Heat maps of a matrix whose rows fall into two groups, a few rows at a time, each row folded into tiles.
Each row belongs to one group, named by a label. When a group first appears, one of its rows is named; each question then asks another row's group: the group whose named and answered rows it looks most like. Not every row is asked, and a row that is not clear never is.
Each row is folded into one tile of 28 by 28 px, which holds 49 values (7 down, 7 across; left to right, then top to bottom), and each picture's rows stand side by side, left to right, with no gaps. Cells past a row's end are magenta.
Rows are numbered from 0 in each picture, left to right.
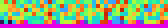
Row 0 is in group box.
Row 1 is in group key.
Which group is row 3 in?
key
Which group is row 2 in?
key
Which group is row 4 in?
box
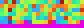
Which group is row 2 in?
box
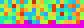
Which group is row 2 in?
key
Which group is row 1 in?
box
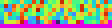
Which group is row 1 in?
box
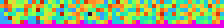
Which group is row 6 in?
key
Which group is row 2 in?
key
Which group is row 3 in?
box
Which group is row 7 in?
key
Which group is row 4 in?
box
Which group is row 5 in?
key
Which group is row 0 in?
box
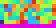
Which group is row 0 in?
key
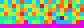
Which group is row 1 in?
key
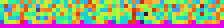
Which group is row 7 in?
key
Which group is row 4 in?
key
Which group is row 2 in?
key
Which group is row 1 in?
key
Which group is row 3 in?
box
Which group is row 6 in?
key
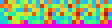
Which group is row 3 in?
key
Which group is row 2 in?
key
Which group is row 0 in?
box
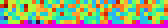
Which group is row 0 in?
box
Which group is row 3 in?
key
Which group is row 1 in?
box
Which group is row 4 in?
box
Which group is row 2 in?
key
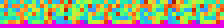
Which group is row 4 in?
key
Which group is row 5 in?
box
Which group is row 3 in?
key
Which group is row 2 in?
box
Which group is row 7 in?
key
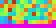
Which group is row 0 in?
box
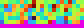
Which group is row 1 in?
box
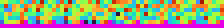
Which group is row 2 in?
box
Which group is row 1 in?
box
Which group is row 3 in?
box
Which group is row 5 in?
key
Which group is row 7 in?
box
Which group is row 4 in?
box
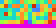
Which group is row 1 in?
key
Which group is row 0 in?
key
